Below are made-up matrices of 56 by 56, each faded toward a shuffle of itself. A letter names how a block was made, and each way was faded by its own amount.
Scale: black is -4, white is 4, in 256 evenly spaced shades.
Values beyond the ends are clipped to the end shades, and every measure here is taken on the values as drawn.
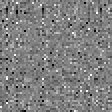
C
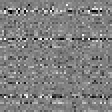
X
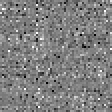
C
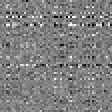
X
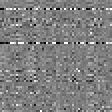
X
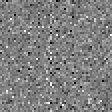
C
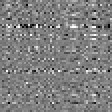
X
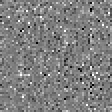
C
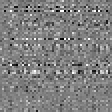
X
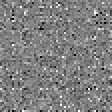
C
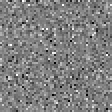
C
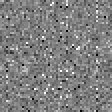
C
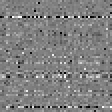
X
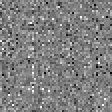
C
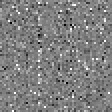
C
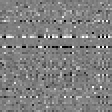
X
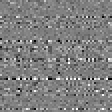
X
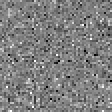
C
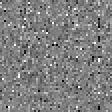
C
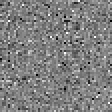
C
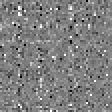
C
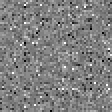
C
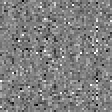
C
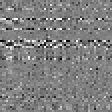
X
